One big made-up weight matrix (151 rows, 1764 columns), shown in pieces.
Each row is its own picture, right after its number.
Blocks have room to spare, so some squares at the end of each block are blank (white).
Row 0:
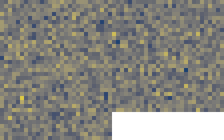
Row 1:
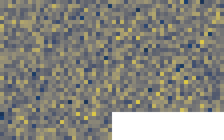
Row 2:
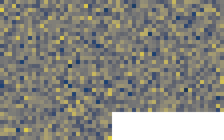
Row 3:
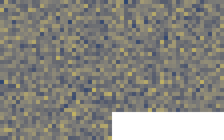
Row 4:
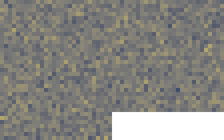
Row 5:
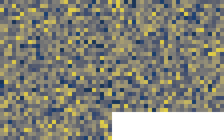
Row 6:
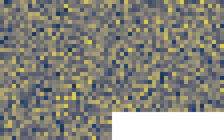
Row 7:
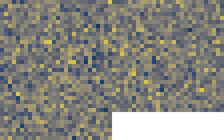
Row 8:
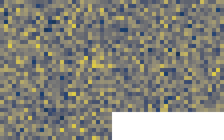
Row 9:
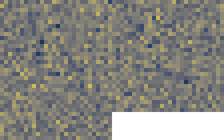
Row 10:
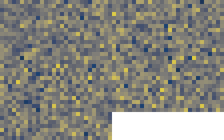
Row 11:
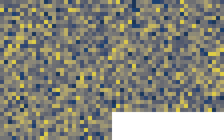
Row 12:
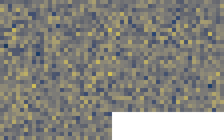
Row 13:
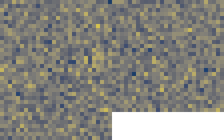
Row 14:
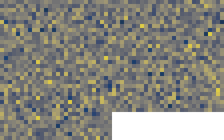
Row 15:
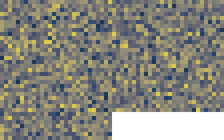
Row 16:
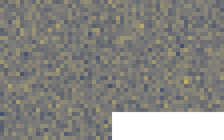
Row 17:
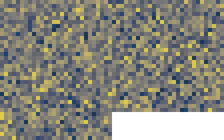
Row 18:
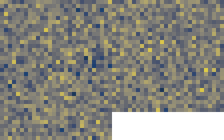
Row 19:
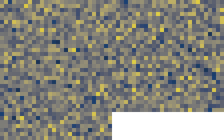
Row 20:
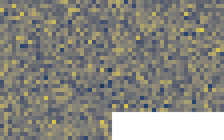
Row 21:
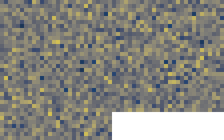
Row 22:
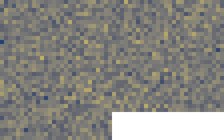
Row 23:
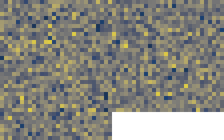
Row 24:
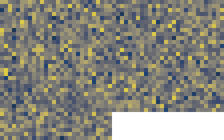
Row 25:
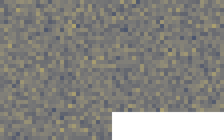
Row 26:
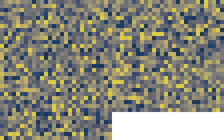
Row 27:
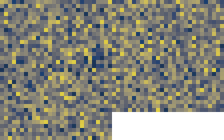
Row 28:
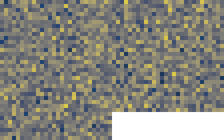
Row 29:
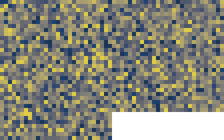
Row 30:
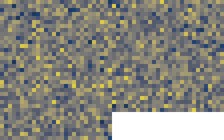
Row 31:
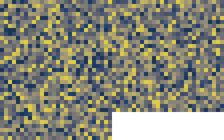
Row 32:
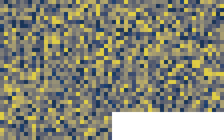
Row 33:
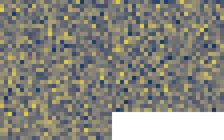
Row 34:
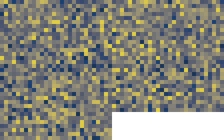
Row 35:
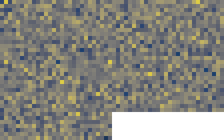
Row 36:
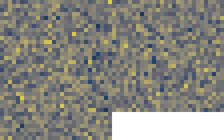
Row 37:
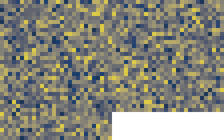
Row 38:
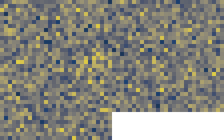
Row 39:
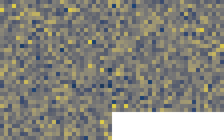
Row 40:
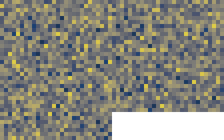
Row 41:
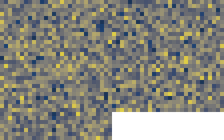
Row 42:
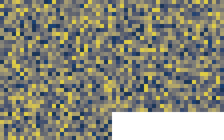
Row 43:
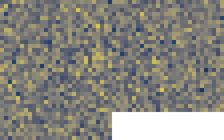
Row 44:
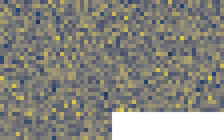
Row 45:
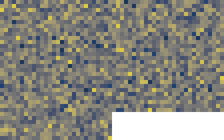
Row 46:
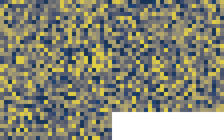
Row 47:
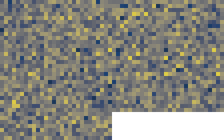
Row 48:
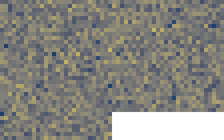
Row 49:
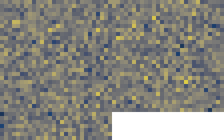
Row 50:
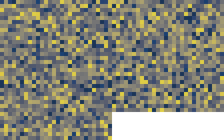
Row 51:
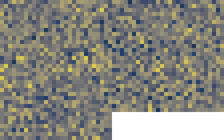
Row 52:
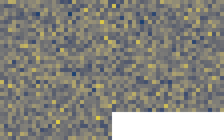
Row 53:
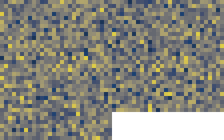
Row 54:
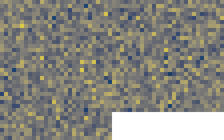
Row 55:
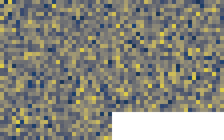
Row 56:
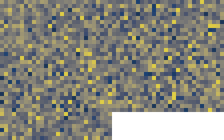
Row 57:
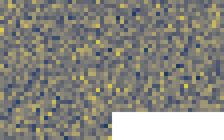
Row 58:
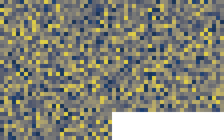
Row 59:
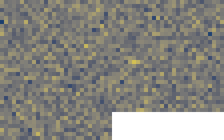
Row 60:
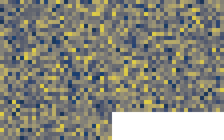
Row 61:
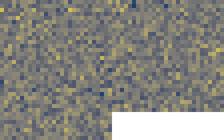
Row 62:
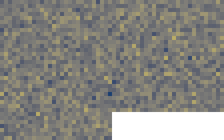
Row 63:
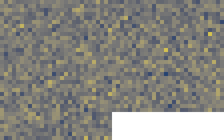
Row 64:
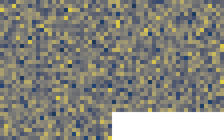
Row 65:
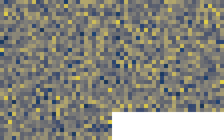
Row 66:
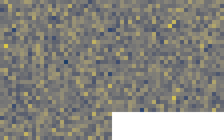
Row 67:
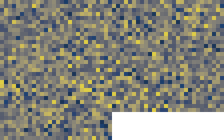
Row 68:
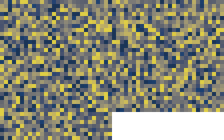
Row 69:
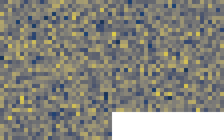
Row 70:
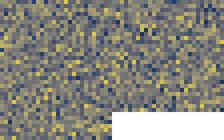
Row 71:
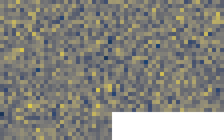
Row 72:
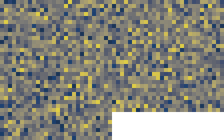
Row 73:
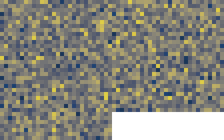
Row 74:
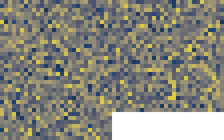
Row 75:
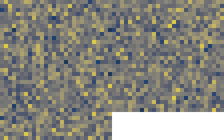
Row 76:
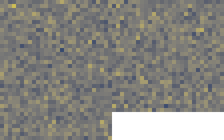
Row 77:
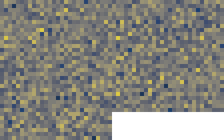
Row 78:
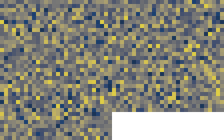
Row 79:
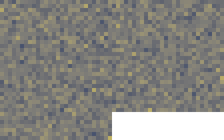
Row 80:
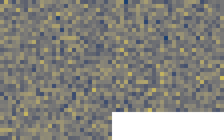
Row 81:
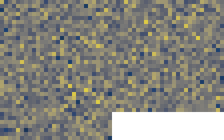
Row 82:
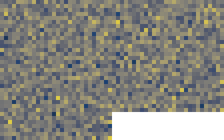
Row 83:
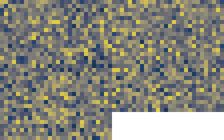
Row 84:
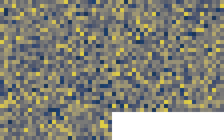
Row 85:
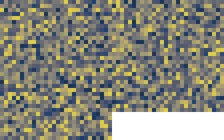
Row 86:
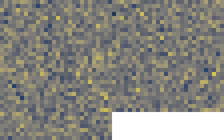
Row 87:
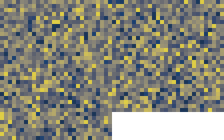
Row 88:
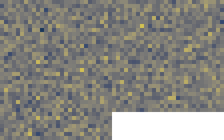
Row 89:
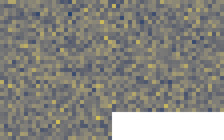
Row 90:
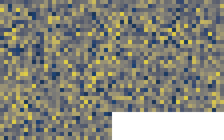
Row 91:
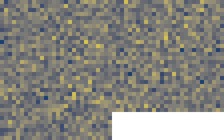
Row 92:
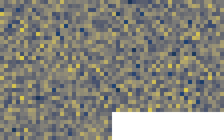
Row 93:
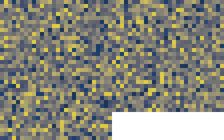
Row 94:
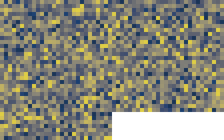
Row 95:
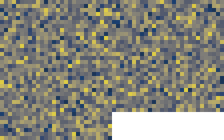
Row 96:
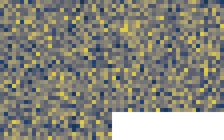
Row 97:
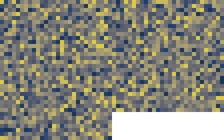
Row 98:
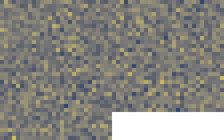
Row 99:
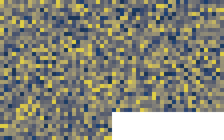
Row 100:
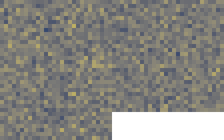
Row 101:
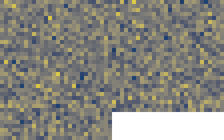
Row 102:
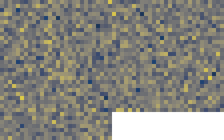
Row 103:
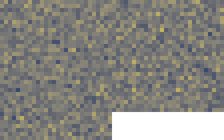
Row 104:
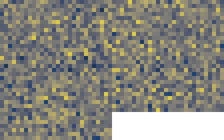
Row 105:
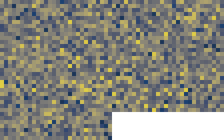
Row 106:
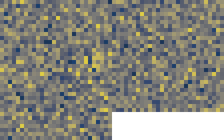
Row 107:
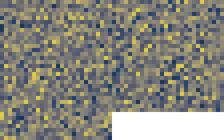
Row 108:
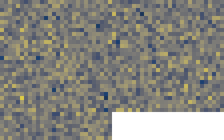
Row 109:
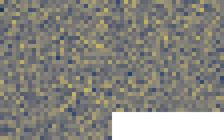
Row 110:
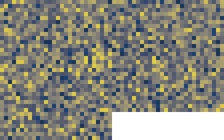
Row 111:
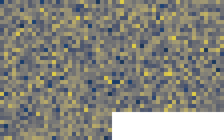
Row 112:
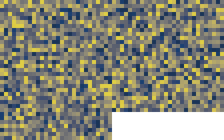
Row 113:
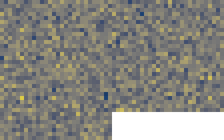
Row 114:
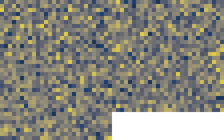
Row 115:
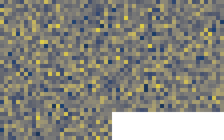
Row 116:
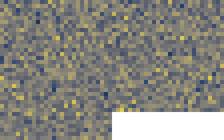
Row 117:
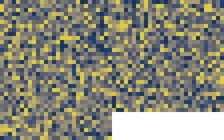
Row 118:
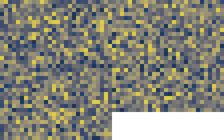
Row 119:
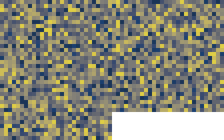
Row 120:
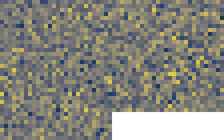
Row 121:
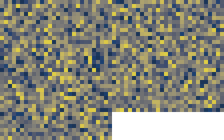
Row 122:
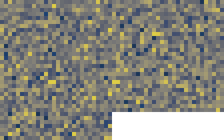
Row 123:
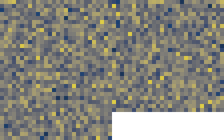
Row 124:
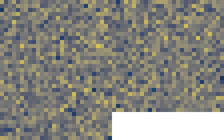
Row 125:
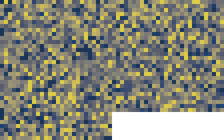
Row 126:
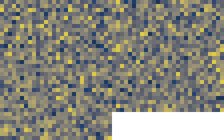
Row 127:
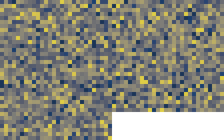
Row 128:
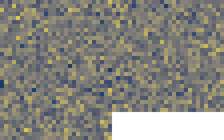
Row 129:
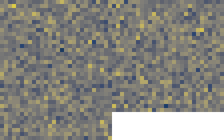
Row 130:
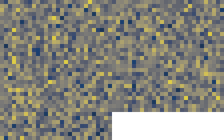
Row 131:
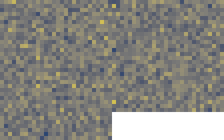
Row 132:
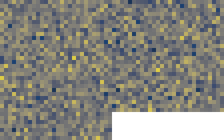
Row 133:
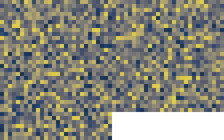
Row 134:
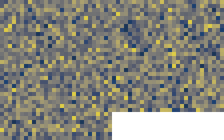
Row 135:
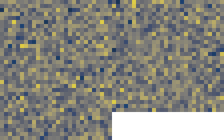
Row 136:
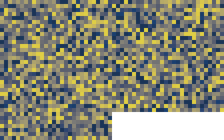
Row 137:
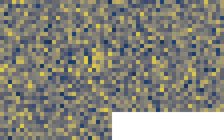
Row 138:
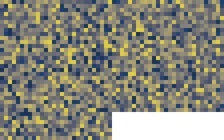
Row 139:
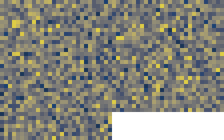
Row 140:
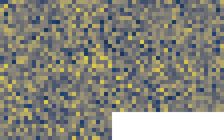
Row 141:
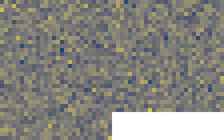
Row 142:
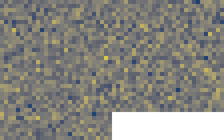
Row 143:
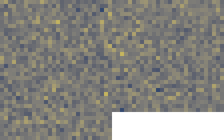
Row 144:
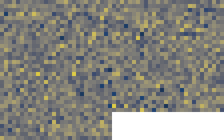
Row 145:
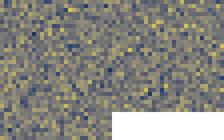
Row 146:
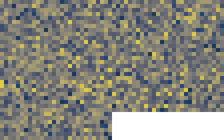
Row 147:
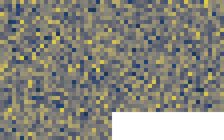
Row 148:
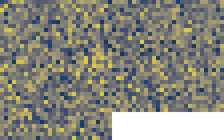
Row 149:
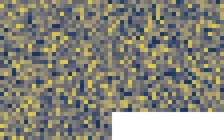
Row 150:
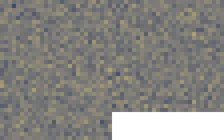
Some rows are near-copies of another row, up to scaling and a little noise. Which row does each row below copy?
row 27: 18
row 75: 66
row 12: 90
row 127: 50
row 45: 141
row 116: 44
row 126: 114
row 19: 103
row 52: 89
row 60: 37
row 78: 14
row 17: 87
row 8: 100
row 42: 40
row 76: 129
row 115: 58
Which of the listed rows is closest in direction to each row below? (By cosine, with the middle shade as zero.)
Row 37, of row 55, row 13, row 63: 55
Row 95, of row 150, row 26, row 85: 150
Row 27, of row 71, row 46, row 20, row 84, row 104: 104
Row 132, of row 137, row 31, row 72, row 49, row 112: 137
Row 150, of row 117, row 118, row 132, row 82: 117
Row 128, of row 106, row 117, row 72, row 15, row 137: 117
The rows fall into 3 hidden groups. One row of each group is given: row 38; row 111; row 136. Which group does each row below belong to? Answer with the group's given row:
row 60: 111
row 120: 111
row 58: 111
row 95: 136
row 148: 38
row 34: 38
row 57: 111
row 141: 136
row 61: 136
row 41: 38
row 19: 111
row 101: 136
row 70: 136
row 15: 38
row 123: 136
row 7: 38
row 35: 111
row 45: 136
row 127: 136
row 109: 136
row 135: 136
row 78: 111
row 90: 111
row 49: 111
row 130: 111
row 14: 111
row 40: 111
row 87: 111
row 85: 136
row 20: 136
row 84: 136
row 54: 111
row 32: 111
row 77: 136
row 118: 38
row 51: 38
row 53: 38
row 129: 136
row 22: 136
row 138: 38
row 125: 111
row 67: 136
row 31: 38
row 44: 38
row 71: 111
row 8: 38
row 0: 38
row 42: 111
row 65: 136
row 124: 136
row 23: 38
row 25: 38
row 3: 136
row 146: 136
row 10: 111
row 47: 111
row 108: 38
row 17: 111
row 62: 111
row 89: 136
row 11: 136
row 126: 136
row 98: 136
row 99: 111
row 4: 111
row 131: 136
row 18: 38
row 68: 38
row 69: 38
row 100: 38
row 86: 38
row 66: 111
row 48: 111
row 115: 111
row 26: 111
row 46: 38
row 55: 111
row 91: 136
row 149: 111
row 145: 136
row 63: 111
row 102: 38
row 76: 136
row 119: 136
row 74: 111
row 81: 136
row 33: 136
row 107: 111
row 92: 38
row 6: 136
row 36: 38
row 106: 38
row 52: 136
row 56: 111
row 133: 111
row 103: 111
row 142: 111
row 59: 111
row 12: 111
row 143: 38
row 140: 38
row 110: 38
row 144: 136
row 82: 136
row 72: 136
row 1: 111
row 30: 136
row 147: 38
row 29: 38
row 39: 136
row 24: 111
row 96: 38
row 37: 111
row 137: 38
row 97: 136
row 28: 136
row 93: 136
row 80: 136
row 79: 136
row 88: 111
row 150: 136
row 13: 38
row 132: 38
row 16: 111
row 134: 38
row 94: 111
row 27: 38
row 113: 38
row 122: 111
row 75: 111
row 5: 136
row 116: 38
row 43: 38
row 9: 111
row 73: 38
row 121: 38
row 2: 136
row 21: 111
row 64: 136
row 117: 136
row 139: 111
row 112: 111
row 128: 136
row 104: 38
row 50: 136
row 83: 38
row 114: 136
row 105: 136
